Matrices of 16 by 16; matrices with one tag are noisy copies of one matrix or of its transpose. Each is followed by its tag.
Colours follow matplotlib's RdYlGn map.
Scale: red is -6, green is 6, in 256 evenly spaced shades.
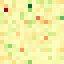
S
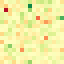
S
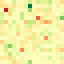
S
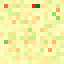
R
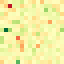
S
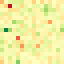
S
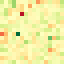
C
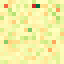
R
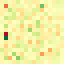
R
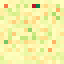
R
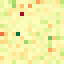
C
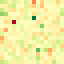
C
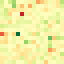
C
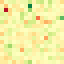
S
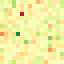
C
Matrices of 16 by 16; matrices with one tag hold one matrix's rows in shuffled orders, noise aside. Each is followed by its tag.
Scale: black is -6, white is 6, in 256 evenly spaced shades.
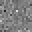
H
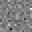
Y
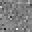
H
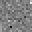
Y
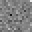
Y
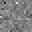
H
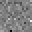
Y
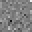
Y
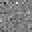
H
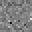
Y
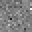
Y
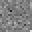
Y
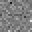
Y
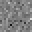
Y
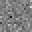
Y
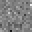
Y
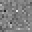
H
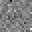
Y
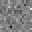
Y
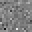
H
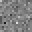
H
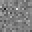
H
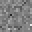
Y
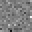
Y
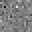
H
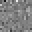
H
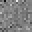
H
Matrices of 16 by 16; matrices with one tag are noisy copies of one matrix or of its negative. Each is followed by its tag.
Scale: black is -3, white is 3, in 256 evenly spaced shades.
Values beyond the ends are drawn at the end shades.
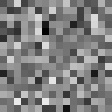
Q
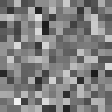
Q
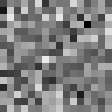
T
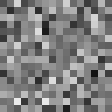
Q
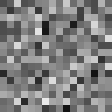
Q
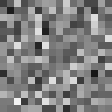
Q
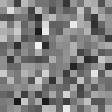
Q
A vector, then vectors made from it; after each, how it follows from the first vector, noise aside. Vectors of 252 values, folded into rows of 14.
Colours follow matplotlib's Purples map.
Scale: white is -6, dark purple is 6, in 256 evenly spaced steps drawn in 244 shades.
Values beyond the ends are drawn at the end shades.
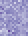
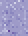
partly zeroed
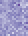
reversed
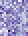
scaled up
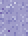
partly zeroed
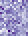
scaled up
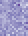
reversed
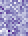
scaled up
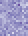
reversed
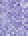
reversed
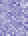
reversed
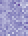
reversed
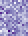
scaled up
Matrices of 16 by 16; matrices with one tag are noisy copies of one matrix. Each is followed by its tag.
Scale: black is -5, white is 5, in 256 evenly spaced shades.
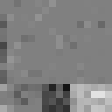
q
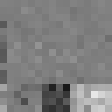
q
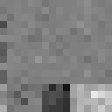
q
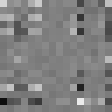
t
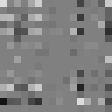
t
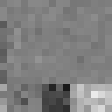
q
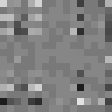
t
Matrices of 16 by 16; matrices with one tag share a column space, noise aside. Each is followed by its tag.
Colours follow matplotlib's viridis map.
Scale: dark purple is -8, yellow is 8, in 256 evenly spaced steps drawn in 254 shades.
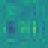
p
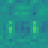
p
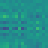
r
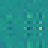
r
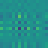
r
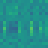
p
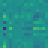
r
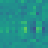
p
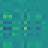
r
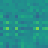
r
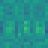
p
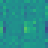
p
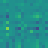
r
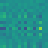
r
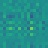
r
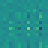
r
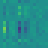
p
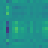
p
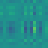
p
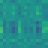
p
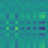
r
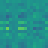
r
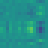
p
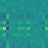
r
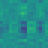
p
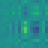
p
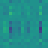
p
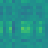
p
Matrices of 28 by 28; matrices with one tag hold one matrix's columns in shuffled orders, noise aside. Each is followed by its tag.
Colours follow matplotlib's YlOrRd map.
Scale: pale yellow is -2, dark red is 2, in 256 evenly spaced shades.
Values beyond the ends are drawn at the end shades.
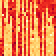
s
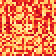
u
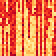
s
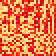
u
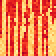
s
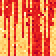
s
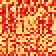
u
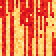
s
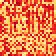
u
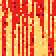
s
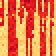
s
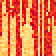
s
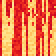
s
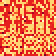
u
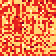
u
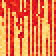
s
